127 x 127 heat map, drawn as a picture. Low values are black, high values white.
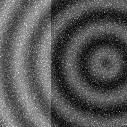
The left part is higher, up to a seam about 40% of the way across. Concentric rings centre on the middle right. The histogram is bell-shaped.
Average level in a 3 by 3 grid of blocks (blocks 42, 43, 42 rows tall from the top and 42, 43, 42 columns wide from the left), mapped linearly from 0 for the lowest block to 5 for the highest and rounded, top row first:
5 1 1 | 4 2 0 | 5 1 1
